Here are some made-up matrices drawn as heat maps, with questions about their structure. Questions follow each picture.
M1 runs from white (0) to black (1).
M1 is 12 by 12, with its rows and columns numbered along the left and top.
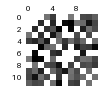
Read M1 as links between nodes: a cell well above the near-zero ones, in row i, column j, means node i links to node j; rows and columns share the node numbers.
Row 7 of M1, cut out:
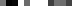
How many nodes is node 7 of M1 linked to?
8
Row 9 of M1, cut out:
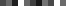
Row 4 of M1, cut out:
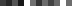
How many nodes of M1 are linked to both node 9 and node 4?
7
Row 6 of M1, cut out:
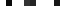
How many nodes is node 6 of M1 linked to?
4
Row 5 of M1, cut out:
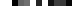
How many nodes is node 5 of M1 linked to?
8
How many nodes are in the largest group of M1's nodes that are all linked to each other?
5
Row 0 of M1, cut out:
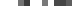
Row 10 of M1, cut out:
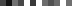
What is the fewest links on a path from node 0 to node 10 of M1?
1
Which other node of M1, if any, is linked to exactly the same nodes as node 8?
node 2
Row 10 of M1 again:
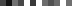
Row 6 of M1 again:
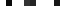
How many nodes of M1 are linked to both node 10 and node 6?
3
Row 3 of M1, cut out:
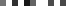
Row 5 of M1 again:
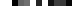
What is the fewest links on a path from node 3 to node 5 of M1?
1
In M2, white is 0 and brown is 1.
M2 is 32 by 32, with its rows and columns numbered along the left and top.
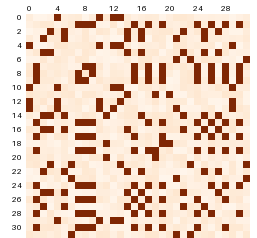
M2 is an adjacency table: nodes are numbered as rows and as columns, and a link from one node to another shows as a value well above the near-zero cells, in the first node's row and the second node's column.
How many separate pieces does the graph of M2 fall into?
1
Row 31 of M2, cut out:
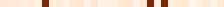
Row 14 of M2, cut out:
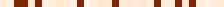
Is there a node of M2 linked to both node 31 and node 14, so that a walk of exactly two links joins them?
no
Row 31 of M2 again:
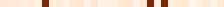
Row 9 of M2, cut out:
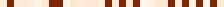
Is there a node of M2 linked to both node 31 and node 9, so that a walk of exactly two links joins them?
no
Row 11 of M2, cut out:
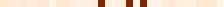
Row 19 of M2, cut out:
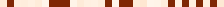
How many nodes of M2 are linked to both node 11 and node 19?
1
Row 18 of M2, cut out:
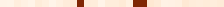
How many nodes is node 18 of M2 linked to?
3
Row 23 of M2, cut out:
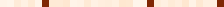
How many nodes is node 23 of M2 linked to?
3
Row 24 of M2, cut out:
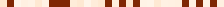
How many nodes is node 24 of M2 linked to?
10
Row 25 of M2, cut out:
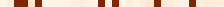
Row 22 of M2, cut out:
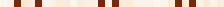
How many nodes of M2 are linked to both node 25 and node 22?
5
